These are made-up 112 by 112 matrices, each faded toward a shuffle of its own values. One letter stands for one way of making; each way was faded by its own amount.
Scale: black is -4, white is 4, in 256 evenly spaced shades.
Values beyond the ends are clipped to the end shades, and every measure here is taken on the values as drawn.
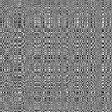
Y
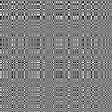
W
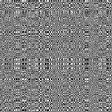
Y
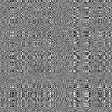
Y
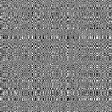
Y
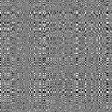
Y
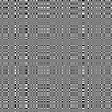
W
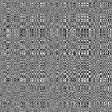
Y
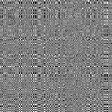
Y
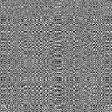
Y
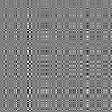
W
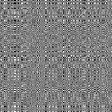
Y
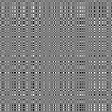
W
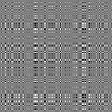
W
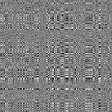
Y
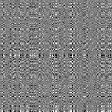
Y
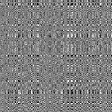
Y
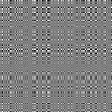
W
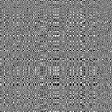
Y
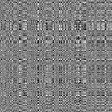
Y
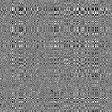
Y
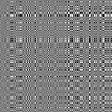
W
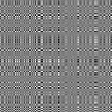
W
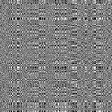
Y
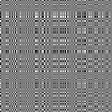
W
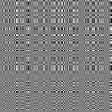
W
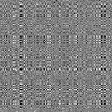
Y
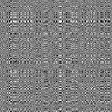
Y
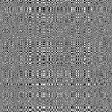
Y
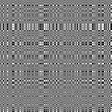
W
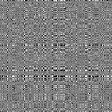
Y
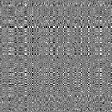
Y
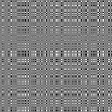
W
